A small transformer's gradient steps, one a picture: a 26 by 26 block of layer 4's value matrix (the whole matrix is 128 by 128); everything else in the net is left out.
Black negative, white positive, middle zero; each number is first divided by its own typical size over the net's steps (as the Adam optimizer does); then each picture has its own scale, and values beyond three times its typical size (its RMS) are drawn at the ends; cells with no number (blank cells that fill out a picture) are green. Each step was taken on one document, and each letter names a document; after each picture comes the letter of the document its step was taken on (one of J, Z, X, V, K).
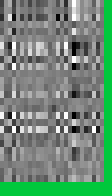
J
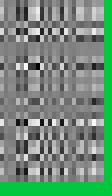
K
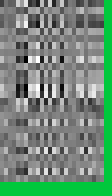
K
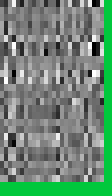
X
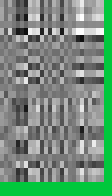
K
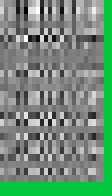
K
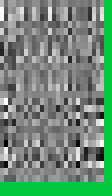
X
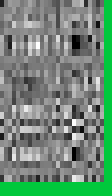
J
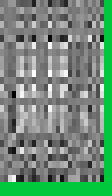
X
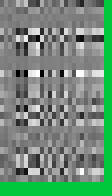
K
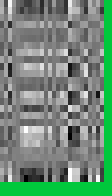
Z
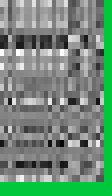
Z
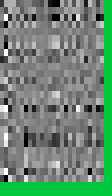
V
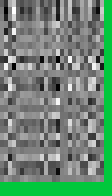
Z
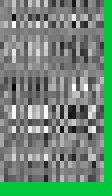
J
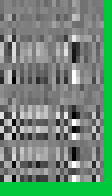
J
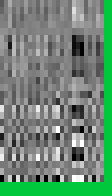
J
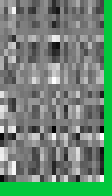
X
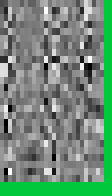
X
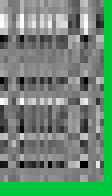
Z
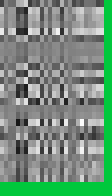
K
